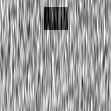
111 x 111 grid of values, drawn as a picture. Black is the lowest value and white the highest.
The top middle is the ninth with the lowest average. An odd patch, lower than its surroundings, sits in the top middle. Neither half mirrors the other. Streaks run downward.
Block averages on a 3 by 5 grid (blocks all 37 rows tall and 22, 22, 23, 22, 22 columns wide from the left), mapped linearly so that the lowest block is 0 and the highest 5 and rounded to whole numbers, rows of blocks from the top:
54044 / 44454 / 54544
